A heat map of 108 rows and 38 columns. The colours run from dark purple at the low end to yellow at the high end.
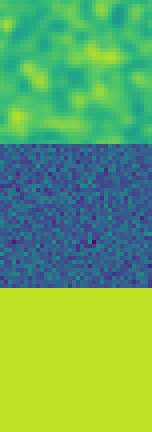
The table splits into 3 rows of 1 panel. Panel 1,1: high, blotchy. Panel 2,1: low, fine-grained. Panel 3,1: very high, flat.
